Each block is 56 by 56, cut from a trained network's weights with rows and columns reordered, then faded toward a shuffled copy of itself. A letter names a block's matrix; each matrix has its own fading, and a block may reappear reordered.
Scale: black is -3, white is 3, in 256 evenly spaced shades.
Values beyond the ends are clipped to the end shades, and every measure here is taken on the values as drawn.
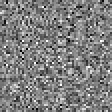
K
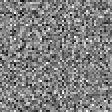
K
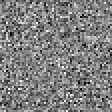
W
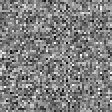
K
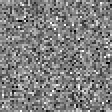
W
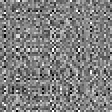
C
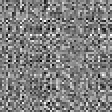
C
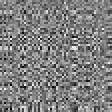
C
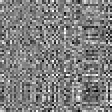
C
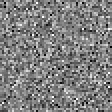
W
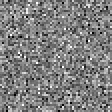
W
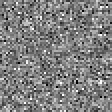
W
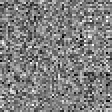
K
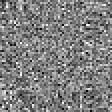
K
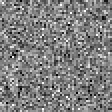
W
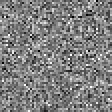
K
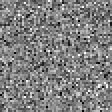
W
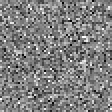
W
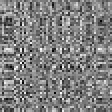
C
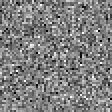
W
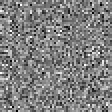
K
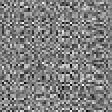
C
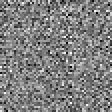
K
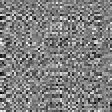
C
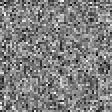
K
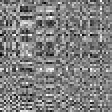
C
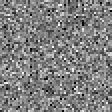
W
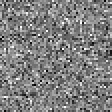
W
